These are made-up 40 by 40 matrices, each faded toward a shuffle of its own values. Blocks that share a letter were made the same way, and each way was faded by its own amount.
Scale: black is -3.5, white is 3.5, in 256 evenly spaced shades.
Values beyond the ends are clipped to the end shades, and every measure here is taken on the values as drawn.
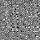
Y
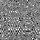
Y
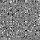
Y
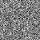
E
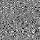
Y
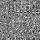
Y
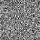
E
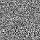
E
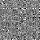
Y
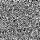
E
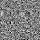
E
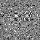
Y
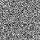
E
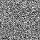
E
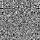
E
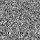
E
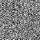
E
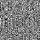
E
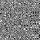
Y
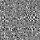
Y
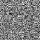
E
